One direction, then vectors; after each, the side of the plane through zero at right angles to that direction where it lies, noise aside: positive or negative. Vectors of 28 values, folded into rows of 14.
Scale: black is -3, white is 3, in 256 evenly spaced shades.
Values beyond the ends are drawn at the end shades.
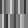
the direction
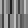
negative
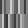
positive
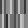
positive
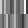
negative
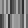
negative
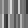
positive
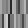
negative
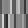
positive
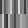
positive
